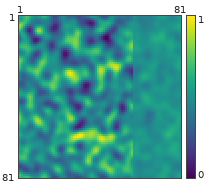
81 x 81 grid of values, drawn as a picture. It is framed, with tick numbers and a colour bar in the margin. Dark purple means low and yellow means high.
Seam: vertical, 70% of the way across, the right part calmer. Grain: blotchy. Mirror symmetry: none. Lone odd cells: none. Ninth with the highest average: bottom middle.
